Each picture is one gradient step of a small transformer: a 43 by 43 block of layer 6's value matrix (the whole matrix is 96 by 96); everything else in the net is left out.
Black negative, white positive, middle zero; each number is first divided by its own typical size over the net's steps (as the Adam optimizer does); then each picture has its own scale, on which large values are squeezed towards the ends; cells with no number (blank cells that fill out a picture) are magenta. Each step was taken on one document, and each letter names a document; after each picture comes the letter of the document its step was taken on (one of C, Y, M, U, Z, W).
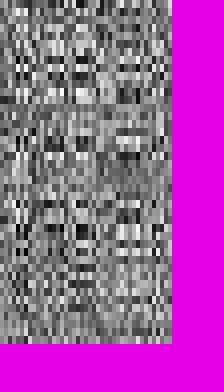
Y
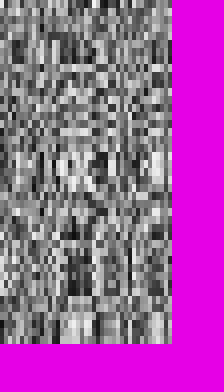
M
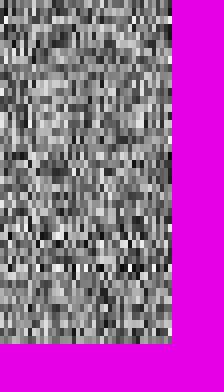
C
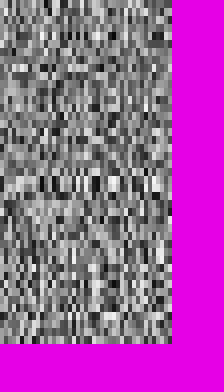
M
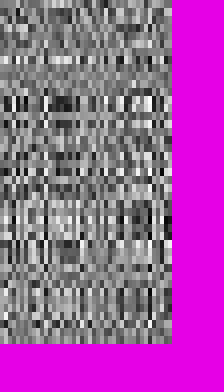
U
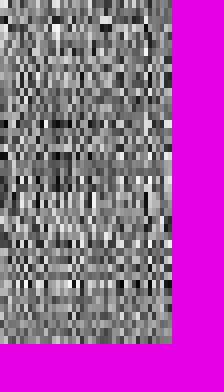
U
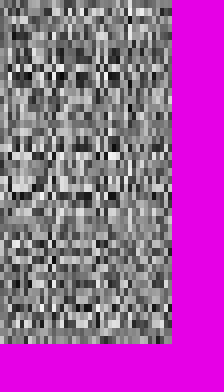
M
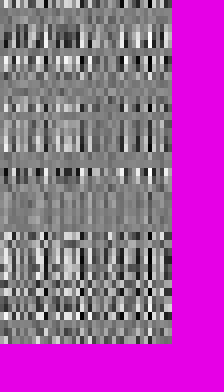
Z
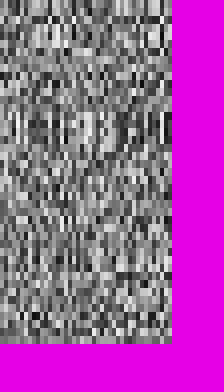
C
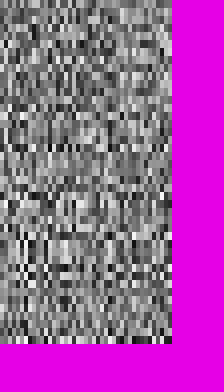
C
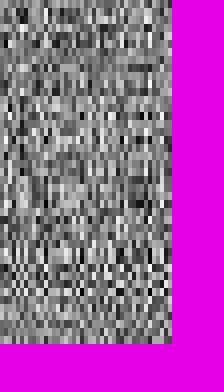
Z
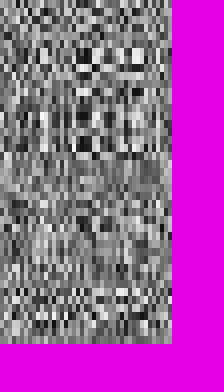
Y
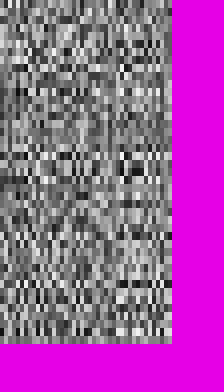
C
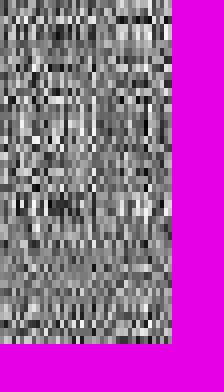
U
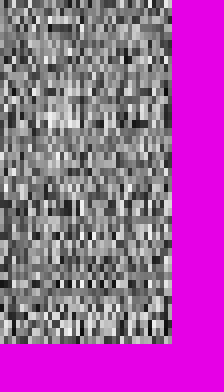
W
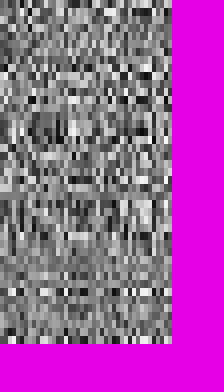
W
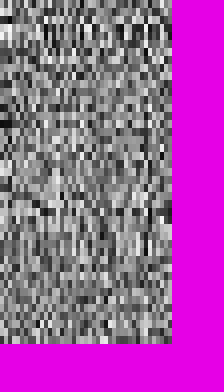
C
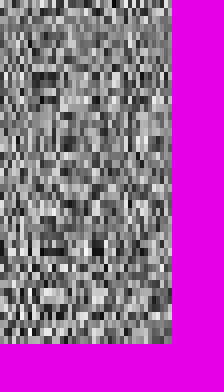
M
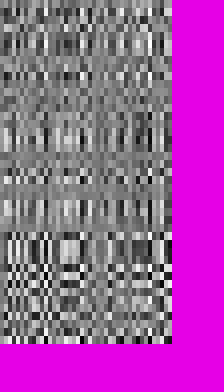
Z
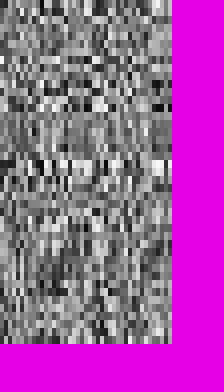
M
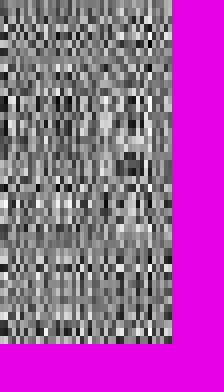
U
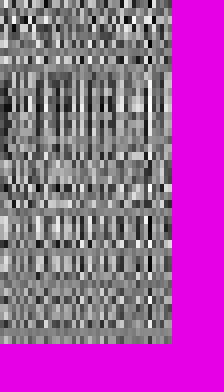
Z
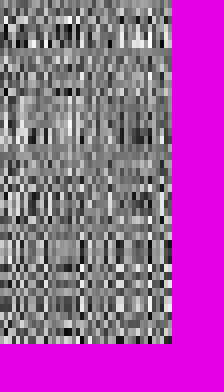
U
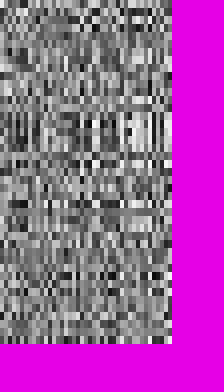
W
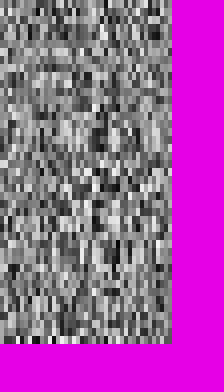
M
